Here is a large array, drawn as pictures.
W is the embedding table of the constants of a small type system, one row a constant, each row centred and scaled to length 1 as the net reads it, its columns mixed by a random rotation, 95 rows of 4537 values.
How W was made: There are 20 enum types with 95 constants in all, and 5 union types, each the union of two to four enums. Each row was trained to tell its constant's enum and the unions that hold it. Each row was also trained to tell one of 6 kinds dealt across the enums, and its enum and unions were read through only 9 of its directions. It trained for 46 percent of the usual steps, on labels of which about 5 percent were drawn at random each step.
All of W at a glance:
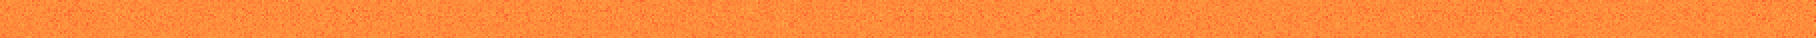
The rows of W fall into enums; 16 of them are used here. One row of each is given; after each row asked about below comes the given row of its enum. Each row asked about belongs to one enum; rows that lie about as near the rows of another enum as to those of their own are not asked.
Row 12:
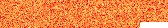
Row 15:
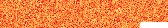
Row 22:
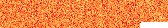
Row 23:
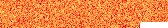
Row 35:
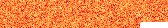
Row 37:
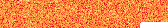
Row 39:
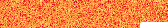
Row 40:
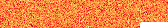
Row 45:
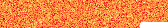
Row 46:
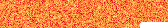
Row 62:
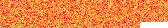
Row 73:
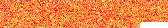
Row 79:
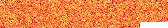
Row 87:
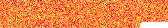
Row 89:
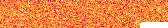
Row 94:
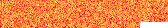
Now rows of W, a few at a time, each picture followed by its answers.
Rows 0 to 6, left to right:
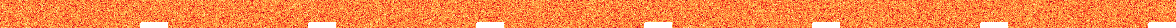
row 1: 35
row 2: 45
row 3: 37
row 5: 46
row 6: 89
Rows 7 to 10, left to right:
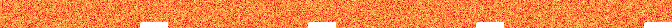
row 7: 62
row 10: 35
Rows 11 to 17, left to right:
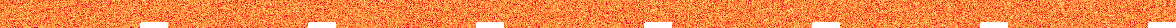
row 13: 89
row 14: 22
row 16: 62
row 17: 22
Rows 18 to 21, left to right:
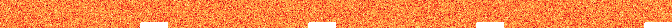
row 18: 45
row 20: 39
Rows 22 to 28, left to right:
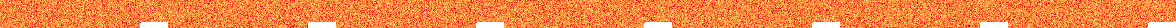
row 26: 79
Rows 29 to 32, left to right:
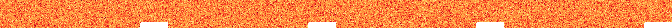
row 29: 79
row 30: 39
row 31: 37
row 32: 37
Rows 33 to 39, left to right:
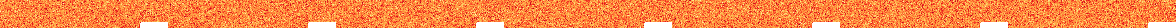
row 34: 62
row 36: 35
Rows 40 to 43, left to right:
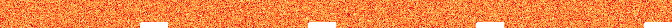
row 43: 45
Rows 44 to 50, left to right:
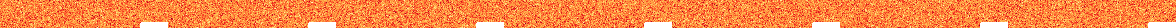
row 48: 79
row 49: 35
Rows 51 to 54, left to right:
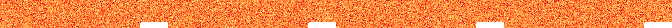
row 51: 87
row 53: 46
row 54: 89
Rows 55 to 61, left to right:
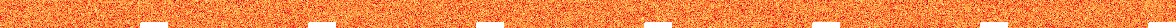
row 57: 23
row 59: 73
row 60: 12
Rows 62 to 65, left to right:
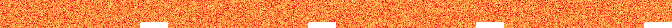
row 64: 39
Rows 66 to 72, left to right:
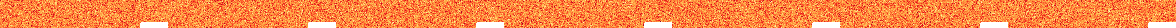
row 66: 22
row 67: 12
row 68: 73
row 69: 35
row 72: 45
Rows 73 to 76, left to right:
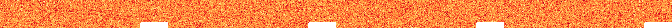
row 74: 22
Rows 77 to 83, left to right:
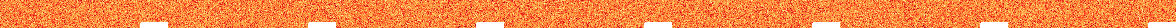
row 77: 39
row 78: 12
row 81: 22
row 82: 37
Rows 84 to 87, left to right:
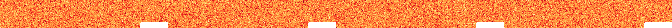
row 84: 89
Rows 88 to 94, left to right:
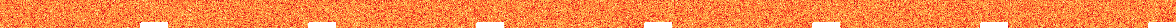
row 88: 87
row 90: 89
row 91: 62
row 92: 62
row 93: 37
